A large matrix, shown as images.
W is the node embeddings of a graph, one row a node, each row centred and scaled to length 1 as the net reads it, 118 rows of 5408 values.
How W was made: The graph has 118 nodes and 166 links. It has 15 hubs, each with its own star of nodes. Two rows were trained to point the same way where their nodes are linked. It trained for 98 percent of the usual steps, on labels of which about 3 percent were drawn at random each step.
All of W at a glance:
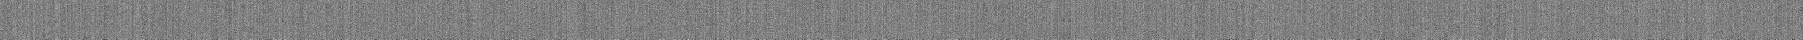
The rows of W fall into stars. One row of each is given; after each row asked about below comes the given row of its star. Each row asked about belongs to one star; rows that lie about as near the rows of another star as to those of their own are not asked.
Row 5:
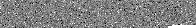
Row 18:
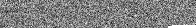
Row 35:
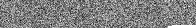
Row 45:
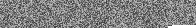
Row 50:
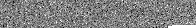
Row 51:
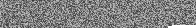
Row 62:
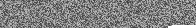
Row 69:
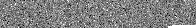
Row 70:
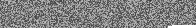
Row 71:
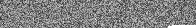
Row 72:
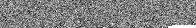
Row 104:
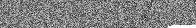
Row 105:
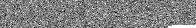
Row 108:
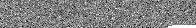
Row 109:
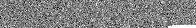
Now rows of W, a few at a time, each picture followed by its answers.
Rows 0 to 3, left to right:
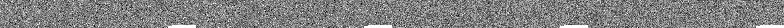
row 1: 62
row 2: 70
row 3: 50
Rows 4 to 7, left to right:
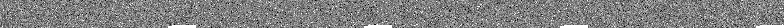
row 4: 51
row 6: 69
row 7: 104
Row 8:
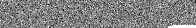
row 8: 70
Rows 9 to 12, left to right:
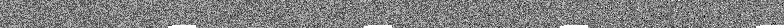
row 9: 72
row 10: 70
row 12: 105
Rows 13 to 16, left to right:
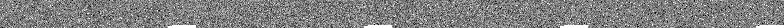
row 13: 45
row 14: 18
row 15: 50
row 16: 108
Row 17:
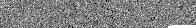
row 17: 108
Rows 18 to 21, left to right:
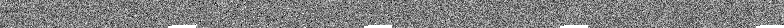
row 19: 70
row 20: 50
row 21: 45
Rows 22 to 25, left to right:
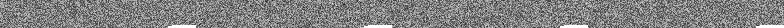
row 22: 108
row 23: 108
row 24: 50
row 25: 18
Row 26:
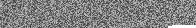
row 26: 50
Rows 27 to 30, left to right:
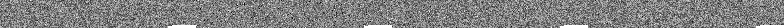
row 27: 72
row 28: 70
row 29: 51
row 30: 5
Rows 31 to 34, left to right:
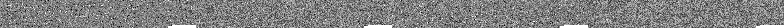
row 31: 51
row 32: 51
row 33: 5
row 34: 104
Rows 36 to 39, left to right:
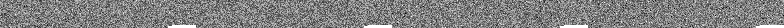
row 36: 51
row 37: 104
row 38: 45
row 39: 108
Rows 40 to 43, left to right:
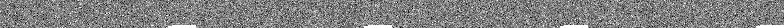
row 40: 105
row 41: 45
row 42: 18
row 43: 71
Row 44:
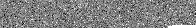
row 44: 50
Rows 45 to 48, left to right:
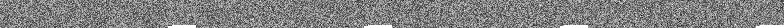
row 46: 69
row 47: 109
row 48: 71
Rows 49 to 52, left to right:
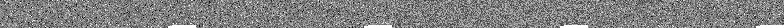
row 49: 62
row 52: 70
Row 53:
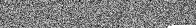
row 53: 70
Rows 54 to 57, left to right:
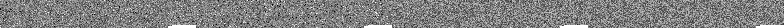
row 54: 45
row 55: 62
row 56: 105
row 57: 5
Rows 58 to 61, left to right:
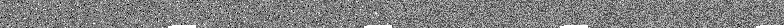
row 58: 18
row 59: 62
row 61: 69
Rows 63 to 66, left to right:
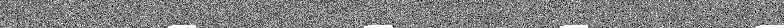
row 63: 62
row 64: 105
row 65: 72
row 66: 35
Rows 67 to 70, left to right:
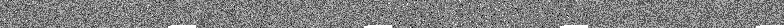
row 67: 109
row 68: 51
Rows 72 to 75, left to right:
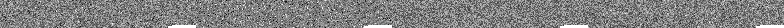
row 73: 70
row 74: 69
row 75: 45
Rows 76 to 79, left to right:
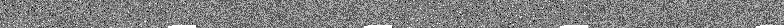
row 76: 50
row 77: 35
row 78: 108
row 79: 71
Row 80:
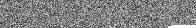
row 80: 18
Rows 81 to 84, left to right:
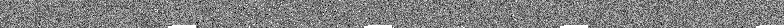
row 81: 45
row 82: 18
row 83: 69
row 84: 18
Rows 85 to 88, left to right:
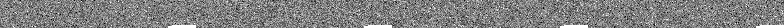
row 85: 35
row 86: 5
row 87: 70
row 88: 18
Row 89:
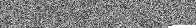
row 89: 72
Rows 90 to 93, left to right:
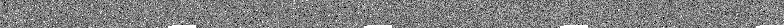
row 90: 50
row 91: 108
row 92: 105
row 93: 35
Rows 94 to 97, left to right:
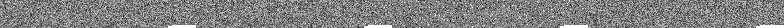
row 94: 62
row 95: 5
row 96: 69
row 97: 51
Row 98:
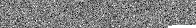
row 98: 105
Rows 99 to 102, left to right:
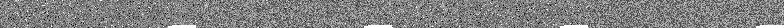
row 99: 35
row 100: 105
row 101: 45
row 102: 109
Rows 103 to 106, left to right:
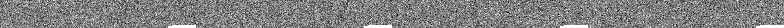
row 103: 69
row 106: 105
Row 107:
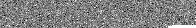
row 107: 50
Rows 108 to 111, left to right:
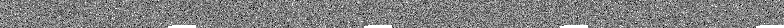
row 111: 62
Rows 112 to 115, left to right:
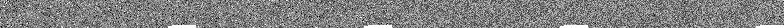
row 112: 18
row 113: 105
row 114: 71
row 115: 45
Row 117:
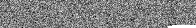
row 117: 109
